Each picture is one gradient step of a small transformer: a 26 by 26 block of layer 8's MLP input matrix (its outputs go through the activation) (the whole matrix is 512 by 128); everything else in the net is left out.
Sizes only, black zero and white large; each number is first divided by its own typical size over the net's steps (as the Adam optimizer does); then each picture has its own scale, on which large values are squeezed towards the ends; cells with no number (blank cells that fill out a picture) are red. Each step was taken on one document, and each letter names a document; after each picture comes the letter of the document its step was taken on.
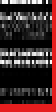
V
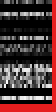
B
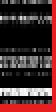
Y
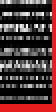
B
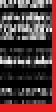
V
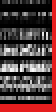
B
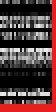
V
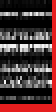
B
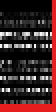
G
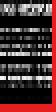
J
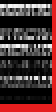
J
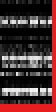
Y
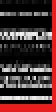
B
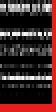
J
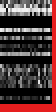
J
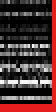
B
